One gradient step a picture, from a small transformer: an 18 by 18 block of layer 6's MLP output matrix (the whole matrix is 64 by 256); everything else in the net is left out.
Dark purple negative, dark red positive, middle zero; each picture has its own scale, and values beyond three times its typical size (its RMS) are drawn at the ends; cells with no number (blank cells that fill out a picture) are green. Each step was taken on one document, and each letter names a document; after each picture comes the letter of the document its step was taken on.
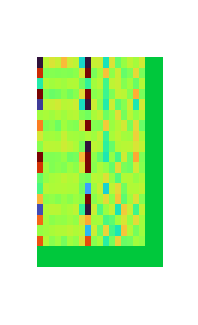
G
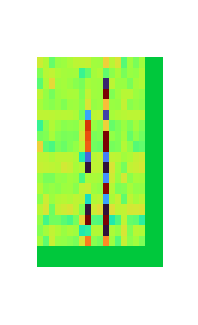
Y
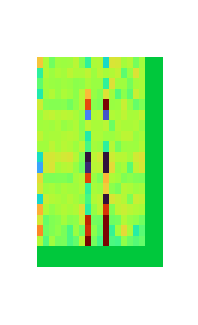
Y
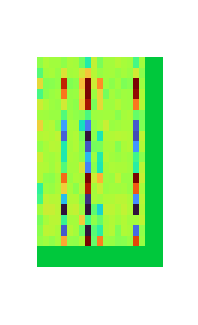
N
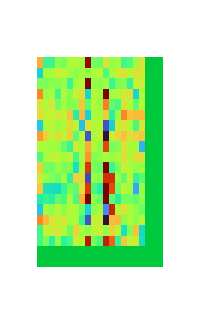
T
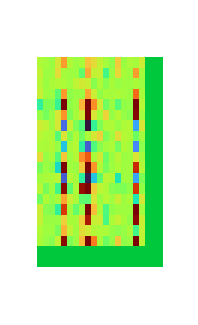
N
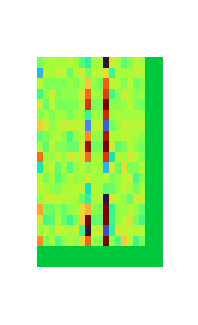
Y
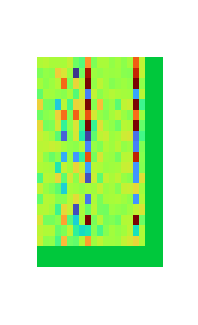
N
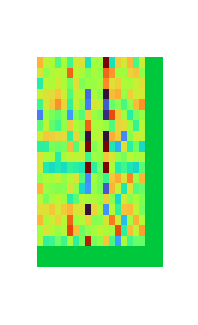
T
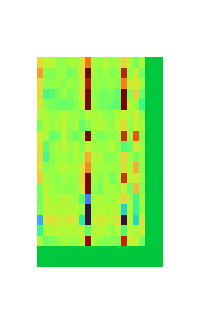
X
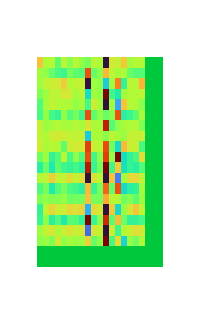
T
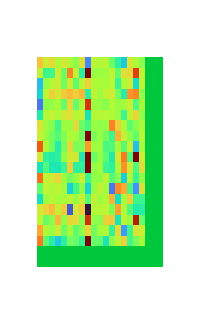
T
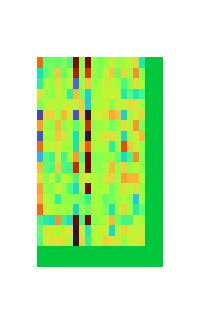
T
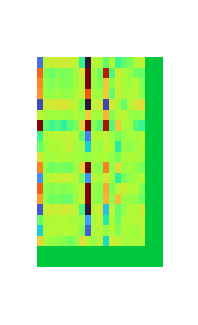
G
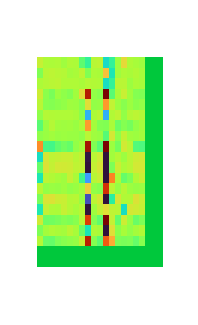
Y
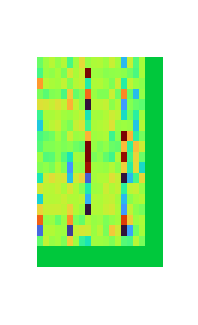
X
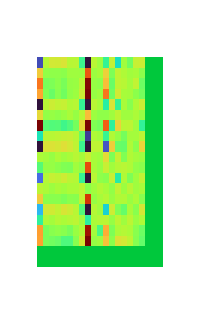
G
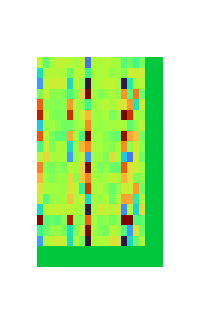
X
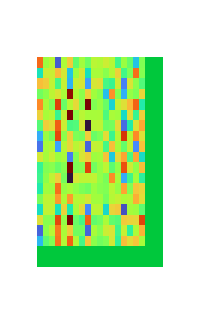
X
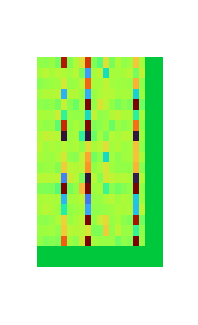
N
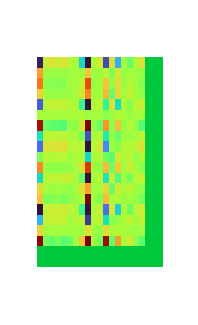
G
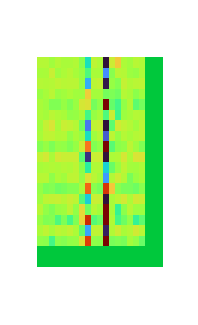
Y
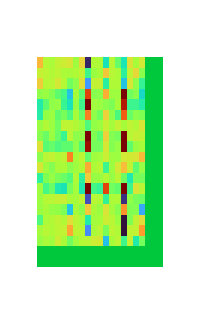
X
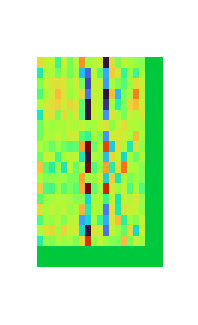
T
